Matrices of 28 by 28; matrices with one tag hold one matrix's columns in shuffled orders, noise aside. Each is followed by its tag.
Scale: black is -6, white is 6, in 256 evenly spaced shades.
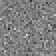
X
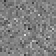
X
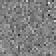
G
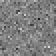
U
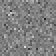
U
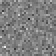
U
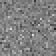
X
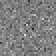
X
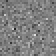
X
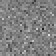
X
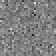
G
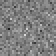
X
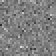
U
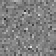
U
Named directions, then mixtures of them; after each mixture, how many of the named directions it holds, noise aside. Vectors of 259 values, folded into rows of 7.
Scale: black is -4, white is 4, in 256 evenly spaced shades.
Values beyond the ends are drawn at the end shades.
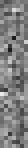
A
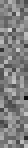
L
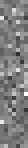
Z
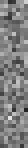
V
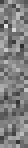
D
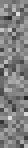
two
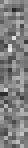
one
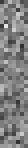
one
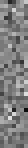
two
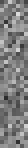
two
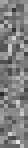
two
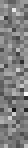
three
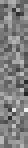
three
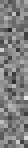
one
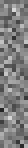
three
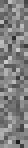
three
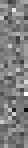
two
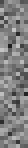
three
